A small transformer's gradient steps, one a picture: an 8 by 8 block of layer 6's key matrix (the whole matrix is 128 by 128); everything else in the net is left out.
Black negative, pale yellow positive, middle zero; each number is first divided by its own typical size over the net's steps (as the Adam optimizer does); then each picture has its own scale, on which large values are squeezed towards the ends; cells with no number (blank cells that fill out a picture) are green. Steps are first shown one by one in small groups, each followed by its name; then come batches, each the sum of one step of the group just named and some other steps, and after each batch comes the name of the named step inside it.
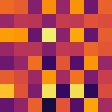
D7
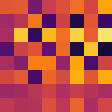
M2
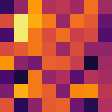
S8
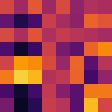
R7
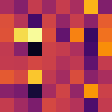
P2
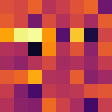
P2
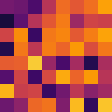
M2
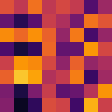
R7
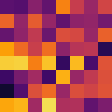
M2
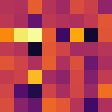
P2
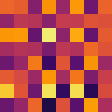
D7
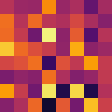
D7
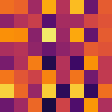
D7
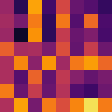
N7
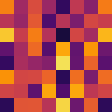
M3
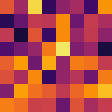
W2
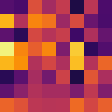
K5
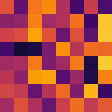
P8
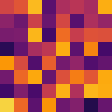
W2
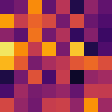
K5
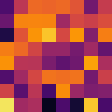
N7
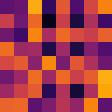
N7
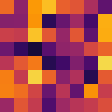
P8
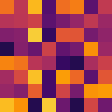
N7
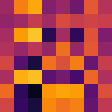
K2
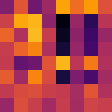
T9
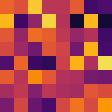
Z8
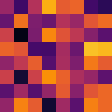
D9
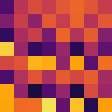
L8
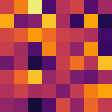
Z8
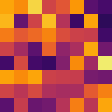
Z8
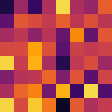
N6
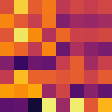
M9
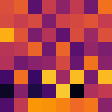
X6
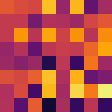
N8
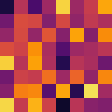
N6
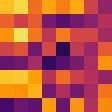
M9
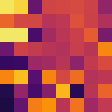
X6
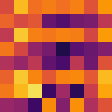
M9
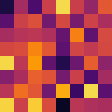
N6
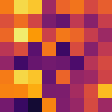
M9
